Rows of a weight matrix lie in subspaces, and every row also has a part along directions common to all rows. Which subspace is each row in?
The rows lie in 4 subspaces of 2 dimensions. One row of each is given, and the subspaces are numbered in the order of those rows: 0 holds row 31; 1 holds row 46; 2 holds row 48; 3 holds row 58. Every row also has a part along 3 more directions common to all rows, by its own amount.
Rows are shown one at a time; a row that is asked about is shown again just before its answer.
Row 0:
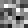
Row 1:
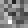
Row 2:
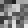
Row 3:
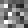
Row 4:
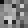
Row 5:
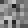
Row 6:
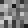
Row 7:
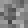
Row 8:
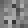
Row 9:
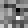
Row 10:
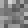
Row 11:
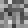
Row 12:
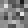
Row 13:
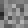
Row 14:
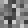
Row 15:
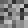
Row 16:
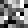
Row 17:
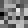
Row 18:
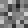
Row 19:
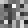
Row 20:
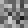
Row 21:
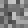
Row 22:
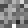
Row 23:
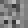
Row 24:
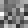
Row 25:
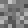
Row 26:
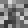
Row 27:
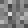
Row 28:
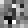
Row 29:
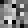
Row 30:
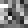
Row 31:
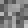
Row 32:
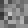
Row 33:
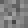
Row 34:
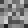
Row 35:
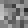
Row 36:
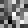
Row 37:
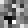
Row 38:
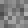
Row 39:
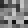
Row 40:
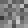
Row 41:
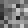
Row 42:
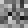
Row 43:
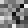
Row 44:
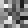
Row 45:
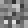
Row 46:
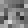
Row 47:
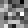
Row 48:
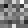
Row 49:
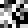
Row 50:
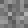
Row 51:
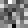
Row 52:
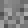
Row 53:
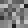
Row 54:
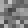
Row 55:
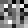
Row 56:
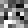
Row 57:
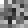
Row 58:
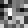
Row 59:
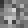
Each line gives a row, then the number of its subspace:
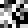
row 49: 2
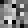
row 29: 0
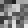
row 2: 0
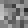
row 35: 3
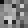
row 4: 0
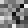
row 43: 2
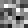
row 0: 3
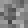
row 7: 0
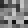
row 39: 0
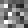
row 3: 1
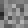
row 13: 3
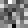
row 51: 2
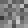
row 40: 2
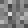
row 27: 1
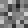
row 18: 1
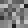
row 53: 2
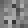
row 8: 0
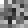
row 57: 0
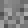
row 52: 3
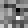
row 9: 3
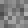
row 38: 3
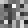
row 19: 0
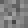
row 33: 0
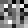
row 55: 2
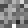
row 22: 2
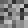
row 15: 2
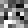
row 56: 1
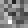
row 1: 2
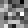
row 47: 1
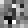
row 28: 0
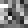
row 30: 3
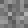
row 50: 1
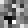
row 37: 0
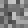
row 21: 2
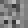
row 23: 0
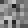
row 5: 0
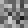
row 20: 1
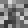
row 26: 1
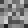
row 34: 1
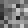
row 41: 3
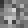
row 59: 0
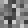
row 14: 0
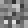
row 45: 0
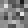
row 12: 1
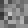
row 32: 3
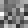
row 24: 3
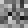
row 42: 1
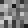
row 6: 0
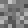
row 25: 1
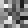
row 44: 1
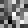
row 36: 2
